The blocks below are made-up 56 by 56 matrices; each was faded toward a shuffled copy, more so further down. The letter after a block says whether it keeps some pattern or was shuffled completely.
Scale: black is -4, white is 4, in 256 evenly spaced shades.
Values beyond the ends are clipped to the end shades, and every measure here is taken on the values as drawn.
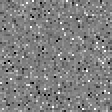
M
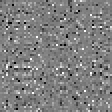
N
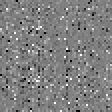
N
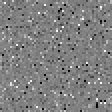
M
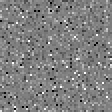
M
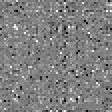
N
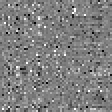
N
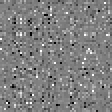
N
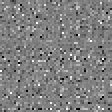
N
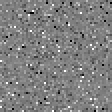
M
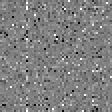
N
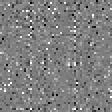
N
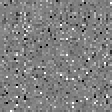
N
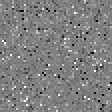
M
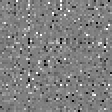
N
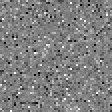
M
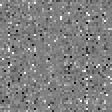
N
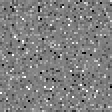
M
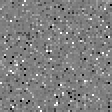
M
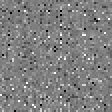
N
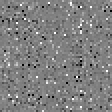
N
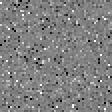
M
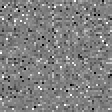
N
